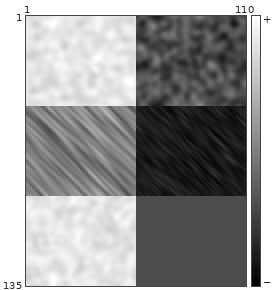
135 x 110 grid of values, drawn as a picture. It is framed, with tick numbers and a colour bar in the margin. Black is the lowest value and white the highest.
The table splits into 3 rows of 2 panels. Panel 1,1: very high, blotchy, faint in contrast. Panel 1,2: low, blotchy. Panel 2,1: middling, slanting down to the right. Panel 2,2: very low, slanting down to the right, faint in contrast. Panel 3,1: very high, blotchy, faint in contrast. Panel 3,2: low, flat.
